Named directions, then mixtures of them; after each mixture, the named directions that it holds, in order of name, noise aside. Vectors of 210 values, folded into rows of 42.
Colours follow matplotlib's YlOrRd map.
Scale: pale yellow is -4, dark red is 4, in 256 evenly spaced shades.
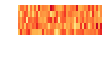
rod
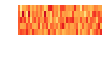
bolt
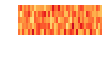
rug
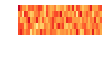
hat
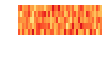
rug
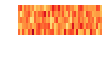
rug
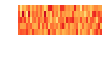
bolt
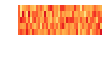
bolt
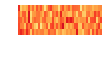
bolt, hat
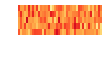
rod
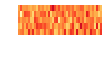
rod, rug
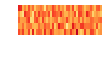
hat, rug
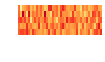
bolt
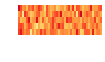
hat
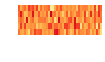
rod, rug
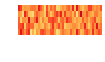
hat, rod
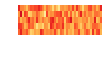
hat, rug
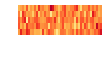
bolt, rod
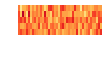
bolt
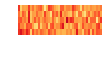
bolt, hat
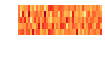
bolt, rug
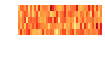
rod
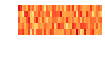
hat, rug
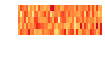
rod, rug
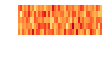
rug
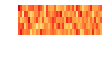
hat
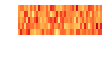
hat, rod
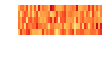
rod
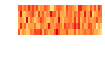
bolt, rod
